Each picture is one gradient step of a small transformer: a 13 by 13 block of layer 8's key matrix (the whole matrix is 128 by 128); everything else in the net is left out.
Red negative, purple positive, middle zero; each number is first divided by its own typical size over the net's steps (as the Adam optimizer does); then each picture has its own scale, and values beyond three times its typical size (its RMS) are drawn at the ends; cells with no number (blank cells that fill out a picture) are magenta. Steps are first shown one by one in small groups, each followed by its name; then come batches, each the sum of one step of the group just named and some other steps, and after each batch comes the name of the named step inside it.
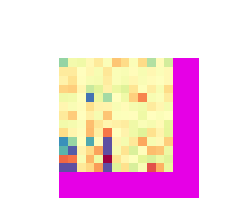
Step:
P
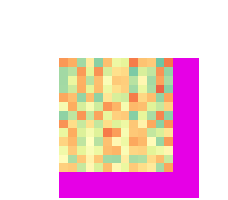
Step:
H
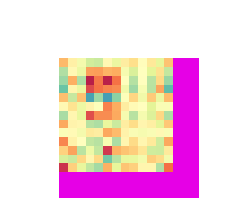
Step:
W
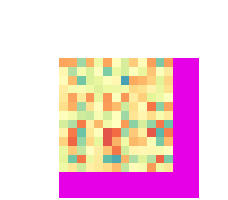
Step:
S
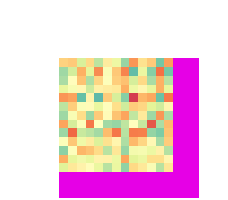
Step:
H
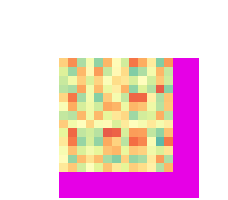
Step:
H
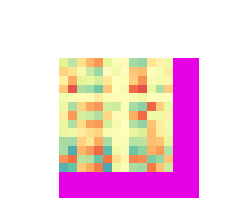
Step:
P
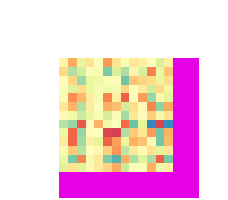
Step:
S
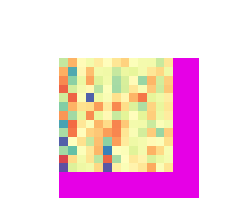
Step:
P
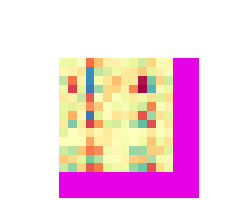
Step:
H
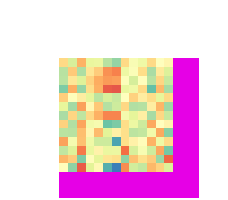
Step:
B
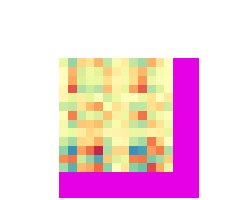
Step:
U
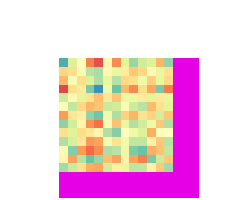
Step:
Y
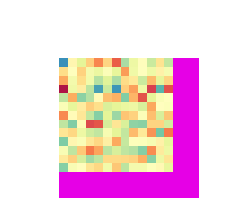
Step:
Y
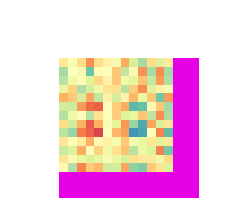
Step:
B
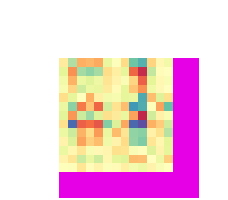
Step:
B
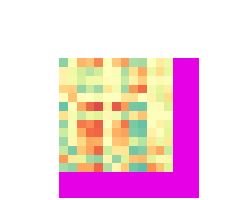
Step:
U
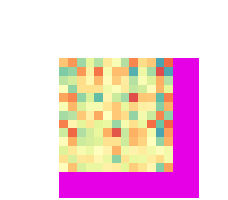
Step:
B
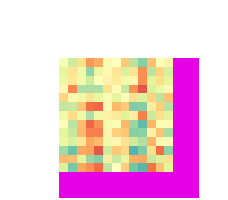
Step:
U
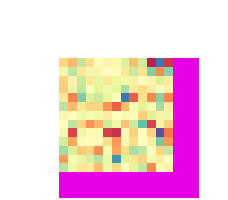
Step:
U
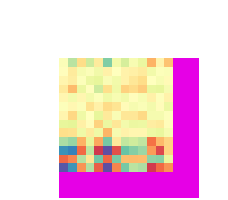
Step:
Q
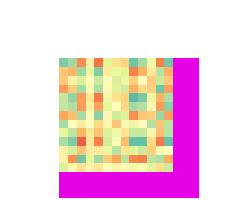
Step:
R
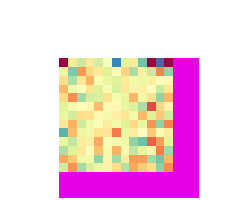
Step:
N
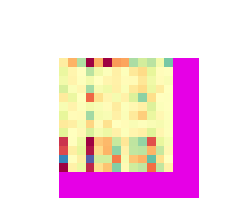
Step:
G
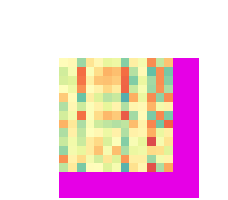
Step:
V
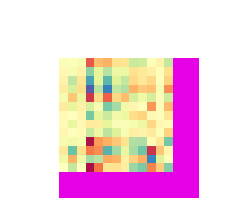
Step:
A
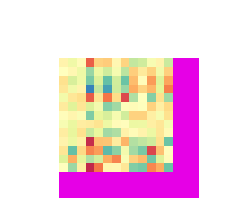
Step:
A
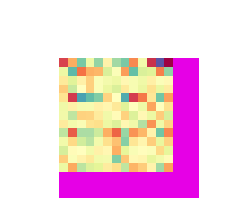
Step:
N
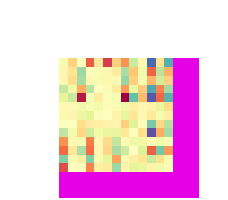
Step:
G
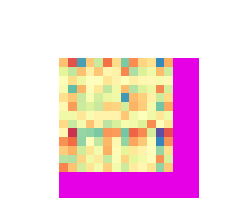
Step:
G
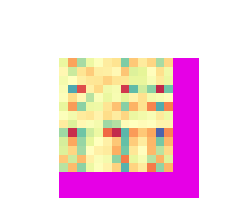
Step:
V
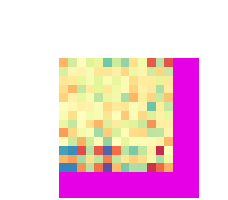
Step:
Q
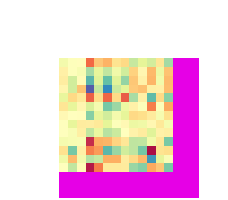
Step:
A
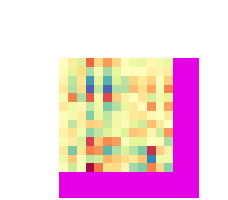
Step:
A
